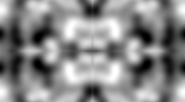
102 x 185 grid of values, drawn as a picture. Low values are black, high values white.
Lone odd cells: none. Grain: smooth. Odd rows or columns: none. Seam: none. Stripes: none. Mirror symmetry: left to right and top to bottom. Slope: none.
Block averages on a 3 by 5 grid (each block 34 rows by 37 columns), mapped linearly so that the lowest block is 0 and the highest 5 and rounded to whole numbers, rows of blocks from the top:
34443
03530
34443
